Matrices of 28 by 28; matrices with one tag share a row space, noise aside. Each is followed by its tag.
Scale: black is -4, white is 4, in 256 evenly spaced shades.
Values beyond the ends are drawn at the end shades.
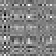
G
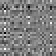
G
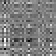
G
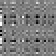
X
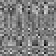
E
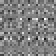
E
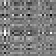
G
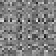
E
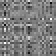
G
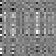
X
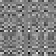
E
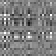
G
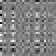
X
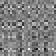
E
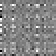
X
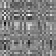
G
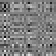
G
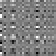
X
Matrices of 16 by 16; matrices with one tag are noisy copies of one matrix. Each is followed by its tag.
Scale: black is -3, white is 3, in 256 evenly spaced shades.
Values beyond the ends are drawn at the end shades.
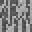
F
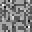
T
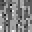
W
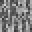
F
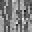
W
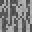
F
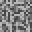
T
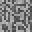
T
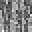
W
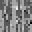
W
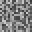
T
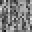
F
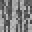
W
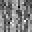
W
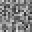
T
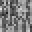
F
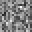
T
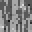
W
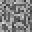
T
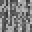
F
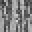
W
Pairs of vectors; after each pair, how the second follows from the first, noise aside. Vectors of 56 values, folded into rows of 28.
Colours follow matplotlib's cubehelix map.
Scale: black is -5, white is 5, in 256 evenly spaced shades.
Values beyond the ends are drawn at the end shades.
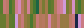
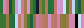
scaled up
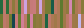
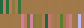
partly zeroed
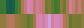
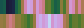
scaled up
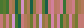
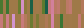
partly zeroed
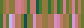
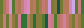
reversed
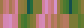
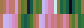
scaled up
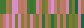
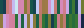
scaled up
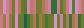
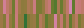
shrunk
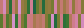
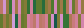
copied
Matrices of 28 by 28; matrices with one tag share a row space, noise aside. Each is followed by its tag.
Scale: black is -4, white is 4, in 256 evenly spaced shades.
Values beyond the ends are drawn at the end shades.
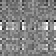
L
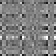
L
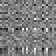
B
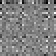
L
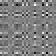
B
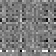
L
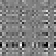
L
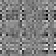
L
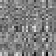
B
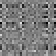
L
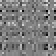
L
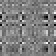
L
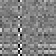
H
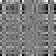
L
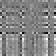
L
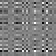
B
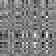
B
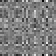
B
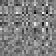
B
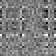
L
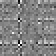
H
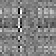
H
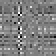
H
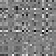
B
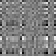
L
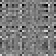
L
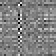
H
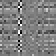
H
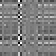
H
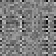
L
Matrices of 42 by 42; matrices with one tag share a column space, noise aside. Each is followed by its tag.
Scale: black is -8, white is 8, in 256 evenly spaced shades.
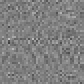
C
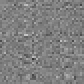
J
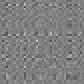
J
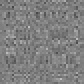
C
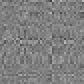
C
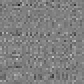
J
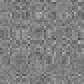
C
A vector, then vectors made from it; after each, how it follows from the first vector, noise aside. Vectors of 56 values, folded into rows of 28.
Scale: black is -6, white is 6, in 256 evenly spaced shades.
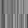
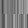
copied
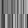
scaled up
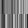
scaled up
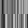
scaled up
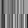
scaled up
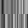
scaled up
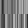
scaled up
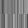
copied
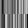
scaled up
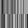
scaled up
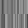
copied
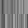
copied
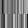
scaled up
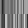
scaled up
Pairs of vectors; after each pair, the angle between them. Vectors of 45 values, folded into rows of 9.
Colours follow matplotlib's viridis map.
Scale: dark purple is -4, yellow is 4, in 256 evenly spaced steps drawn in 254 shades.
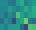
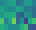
nearly opposite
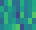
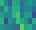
nearly opposite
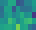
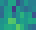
nearly parallel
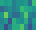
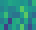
nearly parallel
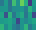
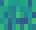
partly aligned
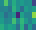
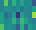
nearly parallel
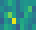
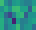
nearly opposite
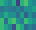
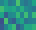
nearly opposite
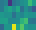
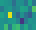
orthogonal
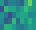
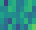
partly aligned
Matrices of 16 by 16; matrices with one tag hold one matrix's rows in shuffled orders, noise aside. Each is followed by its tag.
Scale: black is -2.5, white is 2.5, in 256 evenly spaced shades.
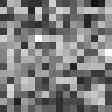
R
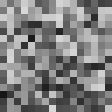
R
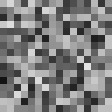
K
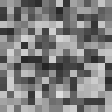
R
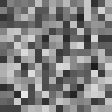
K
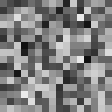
K
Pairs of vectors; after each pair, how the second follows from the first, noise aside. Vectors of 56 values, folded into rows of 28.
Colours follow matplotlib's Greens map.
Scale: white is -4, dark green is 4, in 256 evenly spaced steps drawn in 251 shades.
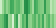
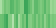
shrunk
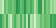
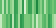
shuffled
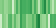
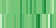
partly zeroed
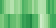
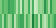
shuffled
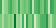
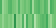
shrunk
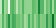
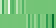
partly zeroed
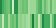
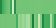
partly zeroed
